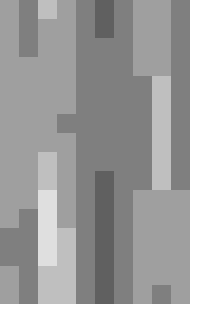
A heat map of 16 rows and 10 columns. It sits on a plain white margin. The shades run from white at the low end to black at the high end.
Grain: streaks running down. Calmest part: bottom right. Average level on the scale: 40%.
